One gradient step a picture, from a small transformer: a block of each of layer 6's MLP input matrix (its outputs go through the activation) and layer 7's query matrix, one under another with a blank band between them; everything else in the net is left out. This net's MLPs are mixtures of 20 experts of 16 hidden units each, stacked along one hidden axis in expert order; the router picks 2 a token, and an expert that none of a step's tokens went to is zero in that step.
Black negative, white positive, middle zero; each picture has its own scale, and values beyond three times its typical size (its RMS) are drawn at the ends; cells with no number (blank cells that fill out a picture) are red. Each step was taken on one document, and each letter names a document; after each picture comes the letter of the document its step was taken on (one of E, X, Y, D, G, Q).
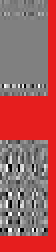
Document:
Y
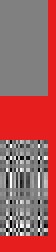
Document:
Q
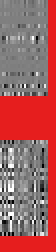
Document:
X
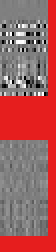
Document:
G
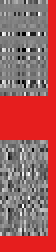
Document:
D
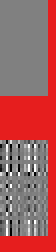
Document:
Q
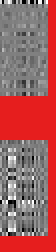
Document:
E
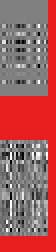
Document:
Q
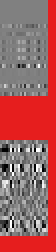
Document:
X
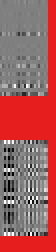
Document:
D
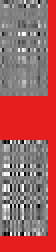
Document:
X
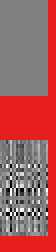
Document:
Q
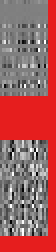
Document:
G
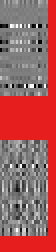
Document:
G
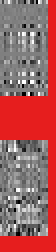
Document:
E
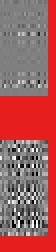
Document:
E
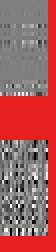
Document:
Y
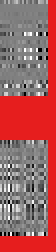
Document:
X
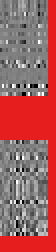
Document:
G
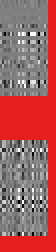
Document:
E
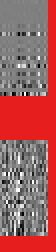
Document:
D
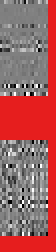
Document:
D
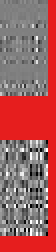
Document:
G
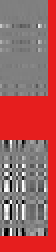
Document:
G
